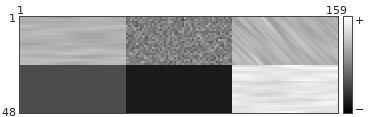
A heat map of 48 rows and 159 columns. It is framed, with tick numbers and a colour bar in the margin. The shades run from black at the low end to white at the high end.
The table splits into 2 rows of 3 panels. Panel 1,1: high, streaked across, faint in contrast. Panel 1,2: middling, fine-grained. Panel 1,3: high, slanting down to the right, faint in contrast. Panel 2,1: low, flat. Panel 2,2: very low, flat. Panel 2,3: very high, streaked across, faint in contrast.
